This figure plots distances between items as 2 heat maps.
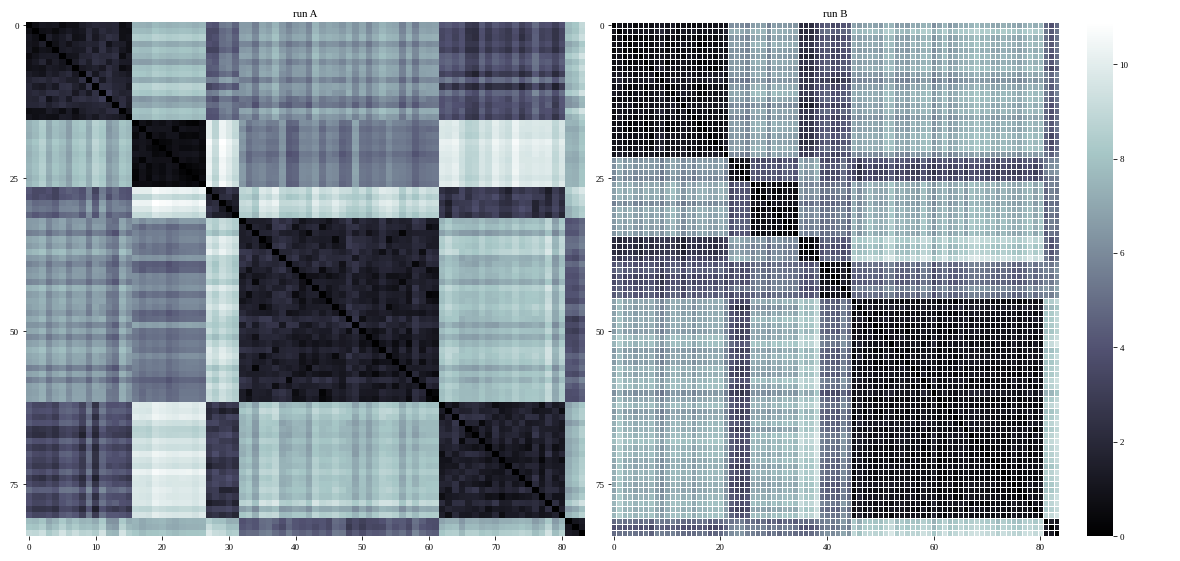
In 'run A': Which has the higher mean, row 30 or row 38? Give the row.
30
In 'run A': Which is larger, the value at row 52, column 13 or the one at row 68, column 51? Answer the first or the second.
the second
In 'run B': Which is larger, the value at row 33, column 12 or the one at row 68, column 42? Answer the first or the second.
the first
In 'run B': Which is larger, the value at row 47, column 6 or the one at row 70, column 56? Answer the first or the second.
the first
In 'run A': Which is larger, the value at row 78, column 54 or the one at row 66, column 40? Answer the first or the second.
the first
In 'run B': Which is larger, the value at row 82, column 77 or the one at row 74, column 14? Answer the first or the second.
the first
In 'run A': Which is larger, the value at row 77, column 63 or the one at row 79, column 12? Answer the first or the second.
the second
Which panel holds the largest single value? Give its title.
run A
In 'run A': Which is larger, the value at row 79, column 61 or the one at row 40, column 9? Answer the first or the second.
the first
